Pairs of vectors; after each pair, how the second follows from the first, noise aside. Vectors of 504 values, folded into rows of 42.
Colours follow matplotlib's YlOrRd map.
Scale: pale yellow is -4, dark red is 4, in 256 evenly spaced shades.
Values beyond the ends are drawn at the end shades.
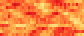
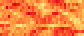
copied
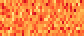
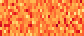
shuffled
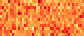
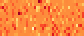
partly zeroed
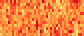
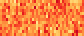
negated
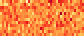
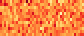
negated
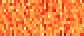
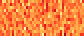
copied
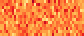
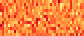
shuffled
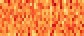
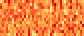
copied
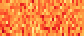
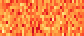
negated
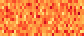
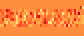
partly zeroed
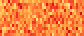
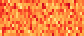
negated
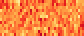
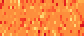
partly zeroed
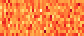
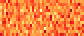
copied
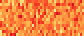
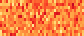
copied
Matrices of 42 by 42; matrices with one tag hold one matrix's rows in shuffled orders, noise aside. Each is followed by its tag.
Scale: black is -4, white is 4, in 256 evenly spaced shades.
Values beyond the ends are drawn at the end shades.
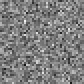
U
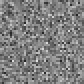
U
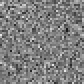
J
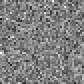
J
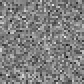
J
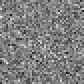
J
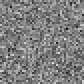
J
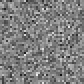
U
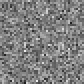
U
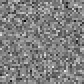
J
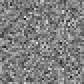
U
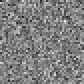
J
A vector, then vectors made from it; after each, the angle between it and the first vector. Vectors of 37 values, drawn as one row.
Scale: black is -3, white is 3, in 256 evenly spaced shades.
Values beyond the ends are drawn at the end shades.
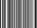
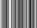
partly opposed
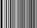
partly opposed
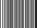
partly aligned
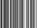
partly opposed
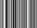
partly opposed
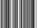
partly opposed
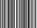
partly aligned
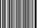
nearly parallel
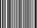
nearly parallel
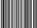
orthogonal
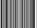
nearly opposite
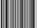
nearly opposite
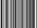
nearly opposite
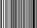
partly opposed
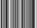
nearly opposite
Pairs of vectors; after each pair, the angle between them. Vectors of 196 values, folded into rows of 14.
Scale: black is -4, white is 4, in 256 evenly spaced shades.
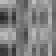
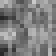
nearly parallel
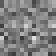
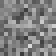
partly aligned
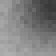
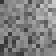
partly opposed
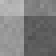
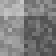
nearly parallel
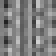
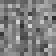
partly aligned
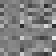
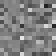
nearly parallel
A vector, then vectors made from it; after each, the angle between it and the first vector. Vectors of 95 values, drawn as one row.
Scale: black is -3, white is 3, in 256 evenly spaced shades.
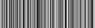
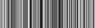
orthogonal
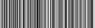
nearly parallel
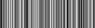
partly opposed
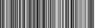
partly aligned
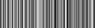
nearly opposite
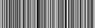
nearly parallel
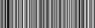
partly opposed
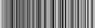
partly aligned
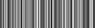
partly opposed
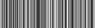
nearly parallel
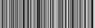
nearly parallel
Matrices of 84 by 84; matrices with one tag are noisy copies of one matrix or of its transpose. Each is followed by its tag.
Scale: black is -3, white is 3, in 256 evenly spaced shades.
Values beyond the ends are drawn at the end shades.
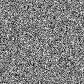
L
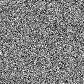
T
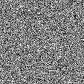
L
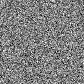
T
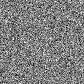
L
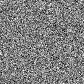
T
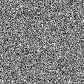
L
